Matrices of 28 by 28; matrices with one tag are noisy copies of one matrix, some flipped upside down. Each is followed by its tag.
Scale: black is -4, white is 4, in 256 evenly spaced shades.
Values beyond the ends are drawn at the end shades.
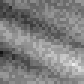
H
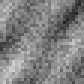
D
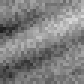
H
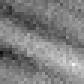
H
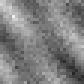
D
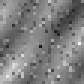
D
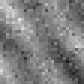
D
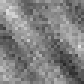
D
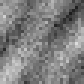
D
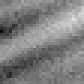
H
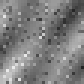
D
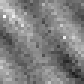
D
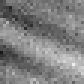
H
